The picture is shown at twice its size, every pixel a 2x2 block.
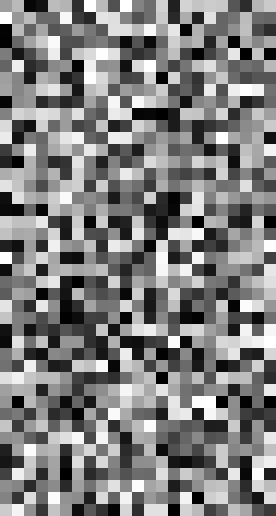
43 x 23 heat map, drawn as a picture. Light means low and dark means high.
No seam splits the table. Fine speckle covers the field. Overall the values sit about 50% of the way up the scale. The histogram is flat.
